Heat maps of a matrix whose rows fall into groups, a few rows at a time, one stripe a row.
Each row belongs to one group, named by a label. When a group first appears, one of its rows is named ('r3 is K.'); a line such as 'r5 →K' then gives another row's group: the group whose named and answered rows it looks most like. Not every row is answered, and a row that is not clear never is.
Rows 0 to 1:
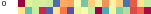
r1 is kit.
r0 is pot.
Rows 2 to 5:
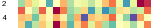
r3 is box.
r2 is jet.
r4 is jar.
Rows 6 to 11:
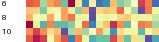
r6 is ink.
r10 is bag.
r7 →jar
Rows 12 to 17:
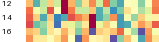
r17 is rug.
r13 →box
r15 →kit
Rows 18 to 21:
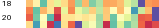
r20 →ink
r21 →kit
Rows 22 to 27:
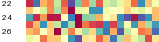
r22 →rug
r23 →box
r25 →pot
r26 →ink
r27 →rug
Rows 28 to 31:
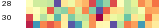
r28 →jet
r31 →rug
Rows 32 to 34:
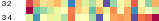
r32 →bag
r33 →pot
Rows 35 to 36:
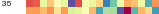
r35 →bag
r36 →ink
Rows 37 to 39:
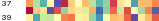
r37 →jet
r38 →ink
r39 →jet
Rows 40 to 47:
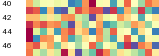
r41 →pot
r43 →bag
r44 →pot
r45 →rug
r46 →ink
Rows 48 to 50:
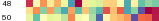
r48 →bag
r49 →jar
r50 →jet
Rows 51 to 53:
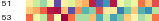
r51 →jet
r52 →bag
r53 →box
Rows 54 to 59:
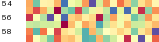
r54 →jar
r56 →pot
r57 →jet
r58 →ink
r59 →box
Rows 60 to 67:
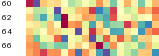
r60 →rug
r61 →jet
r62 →jet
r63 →box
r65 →jar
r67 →ink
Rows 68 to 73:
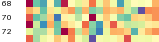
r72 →jet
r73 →box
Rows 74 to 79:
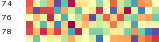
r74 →pot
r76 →jar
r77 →pot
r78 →bag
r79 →jet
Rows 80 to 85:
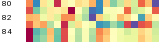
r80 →ink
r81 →box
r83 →ink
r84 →kit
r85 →kit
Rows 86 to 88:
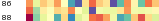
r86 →rug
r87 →box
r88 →kit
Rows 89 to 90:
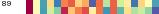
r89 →pot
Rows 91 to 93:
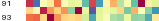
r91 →ink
